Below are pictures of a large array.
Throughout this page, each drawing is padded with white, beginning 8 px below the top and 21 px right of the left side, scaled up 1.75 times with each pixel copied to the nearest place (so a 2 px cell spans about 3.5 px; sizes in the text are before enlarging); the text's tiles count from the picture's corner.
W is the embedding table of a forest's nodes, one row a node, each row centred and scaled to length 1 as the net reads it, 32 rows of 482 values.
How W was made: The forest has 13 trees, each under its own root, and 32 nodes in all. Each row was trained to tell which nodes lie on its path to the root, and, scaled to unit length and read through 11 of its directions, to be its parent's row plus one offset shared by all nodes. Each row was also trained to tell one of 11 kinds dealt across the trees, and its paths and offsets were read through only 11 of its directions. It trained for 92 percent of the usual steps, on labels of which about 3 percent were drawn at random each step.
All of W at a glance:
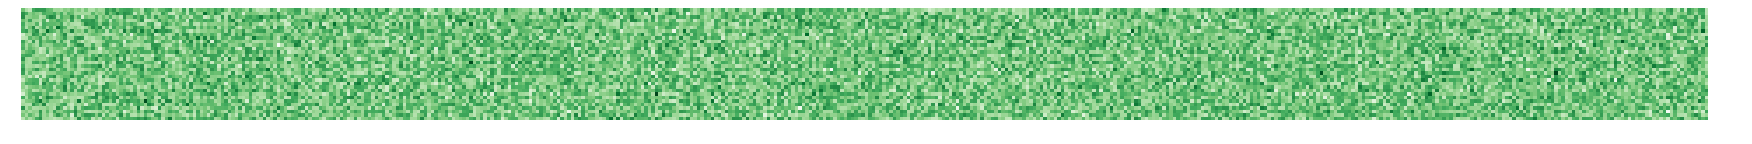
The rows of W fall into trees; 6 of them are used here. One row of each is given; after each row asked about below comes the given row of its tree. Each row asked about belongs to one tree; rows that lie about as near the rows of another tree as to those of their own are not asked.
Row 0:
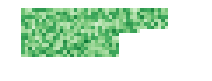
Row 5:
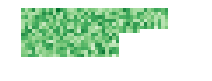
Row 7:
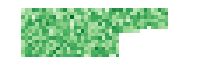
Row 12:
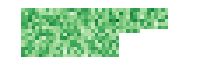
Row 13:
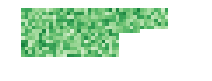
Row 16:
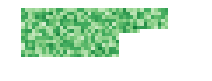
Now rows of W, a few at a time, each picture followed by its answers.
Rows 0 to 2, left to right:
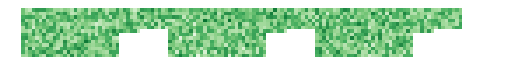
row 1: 0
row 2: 12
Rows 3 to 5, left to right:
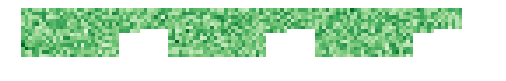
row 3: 16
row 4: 5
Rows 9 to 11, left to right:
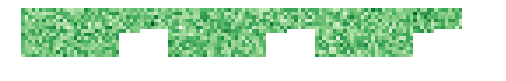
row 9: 0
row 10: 13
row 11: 16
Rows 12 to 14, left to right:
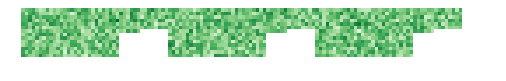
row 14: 16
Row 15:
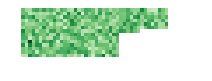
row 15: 0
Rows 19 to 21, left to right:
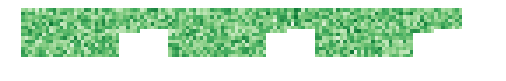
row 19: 12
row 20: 7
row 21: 0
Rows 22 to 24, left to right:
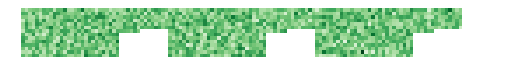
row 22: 5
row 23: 12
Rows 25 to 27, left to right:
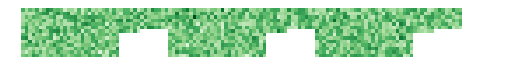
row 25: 5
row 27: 7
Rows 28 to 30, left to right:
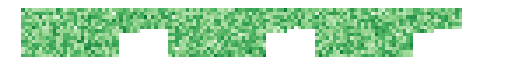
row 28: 16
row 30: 13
